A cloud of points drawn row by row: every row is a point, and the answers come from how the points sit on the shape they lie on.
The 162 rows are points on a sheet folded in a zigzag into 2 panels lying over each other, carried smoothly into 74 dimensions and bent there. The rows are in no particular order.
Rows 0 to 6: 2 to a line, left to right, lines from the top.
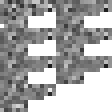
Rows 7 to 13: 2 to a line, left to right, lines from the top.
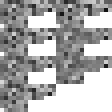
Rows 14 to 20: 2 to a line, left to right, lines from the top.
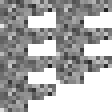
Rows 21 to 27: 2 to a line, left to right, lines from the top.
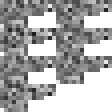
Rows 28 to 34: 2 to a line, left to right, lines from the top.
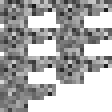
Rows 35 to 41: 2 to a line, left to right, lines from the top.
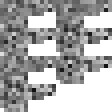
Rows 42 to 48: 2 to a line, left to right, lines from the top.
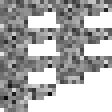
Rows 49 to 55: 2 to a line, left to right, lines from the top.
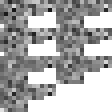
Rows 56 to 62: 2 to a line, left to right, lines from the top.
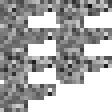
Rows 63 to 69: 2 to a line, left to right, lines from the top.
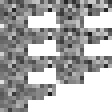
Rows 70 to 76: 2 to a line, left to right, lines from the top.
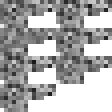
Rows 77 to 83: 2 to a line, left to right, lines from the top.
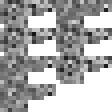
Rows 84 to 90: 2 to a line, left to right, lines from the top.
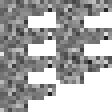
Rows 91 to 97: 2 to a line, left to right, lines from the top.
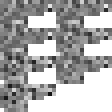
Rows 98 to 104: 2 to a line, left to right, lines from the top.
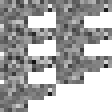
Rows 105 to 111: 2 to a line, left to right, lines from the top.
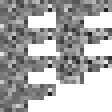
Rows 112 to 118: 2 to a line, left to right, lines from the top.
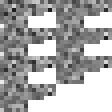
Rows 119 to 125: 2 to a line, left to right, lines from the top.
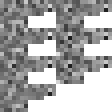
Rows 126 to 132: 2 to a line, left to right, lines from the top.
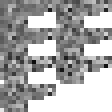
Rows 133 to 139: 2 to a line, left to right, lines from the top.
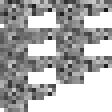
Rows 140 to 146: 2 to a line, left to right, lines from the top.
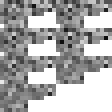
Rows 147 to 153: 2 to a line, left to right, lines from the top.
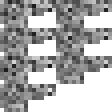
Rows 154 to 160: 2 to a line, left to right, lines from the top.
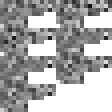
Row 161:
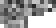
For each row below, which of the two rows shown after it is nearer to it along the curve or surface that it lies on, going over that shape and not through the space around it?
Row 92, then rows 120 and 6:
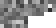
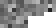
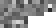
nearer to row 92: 6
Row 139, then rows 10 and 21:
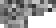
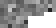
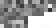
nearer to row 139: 21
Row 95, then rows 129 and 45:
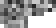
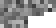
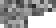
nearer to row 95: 45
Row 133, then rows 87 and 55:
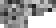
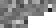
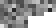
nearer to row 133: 55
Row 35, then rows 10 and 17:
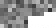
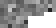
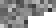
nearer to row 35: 17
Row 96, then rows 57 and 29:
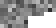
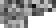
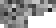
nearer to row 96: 57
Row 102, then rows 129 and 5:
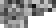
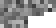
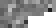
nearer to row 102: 129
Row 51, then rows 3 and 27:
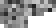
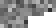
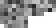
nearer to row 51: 27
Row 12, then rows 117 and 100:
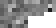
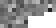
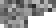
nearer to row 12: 117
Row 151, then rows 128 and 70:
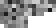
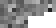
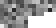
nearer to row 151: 70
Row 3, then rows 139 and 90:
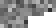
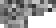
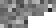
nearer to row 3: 139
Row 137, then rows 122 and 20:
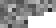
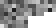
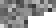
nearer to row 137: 20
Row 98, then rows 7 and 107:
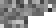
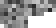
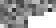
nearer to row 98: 107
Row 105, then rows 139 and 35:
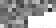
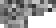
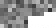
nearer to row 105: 139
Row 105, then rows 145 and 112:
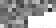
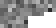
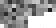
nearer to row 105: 112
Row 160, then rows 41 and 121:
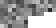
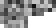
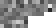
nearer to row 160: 41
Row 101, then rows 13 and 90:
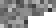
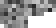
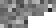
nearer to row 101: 13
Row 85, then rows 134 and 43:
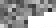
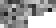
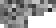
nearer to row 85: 134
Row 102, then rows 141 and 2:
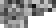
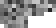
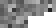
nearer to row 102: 141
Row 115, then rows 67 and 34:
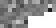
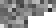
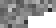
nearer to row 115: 67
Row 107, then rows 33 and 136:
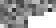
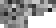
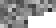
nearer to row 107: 33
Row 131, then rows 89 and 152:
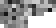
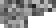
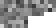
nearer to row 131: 89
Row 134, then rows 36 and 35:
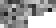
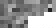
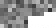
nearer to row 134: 35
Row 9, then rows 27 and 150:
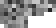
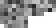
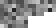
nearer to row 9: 150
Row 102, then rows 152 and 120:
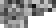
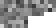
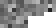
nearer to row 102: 152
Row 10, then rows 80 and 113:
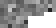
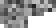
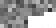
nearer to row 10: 113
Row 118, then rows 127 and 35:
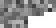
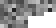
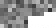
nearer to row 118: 35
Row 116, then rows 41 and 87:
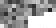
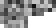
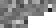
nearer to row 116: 41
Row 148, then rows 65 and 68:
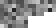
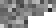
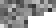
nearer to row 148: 65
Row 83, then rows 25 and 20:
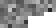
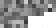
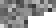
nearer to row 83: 20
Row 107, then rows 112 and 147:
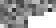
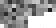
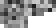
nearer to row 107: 112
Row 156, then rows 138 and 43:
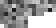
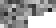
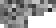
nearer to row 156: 43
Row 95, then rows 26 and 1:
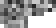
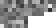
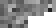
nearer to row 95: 26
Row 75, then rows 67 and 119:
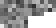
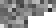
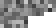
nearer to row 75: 119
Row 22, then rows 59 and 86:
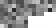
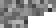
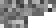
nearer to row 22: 86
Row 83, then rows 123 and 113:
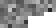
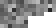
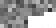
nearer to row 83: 113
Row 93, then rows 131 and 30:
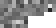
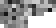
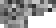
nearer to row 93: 30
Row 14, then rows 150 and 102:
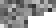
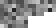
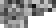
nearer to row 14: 102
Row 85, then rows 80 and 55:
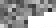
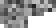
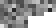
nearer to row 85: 80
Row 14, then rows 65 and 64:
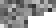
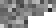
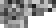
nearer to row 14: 64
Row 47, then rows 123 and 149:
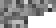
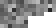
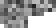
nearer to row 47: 149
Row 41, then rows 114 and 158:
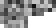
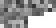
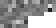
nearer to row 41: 114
